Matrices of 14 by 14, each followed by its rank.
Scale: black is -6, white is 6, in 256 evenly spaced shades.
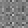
two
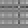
one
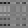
one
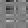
one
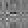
two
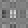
one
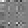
two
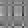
one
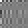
one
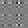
one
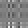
one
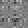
two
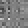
two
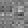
two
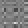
two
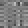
two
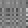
one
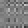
two
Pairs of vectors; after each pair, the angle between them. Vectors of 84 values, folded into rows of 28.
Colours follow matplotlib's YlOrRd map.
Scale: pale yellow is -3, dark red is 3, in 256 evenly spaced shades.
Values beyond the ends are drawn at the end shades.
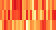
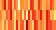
partly opposed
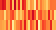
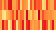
orthogonal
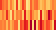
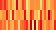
nearly parallel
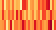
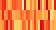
orthogonal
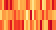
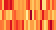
nearly parallel
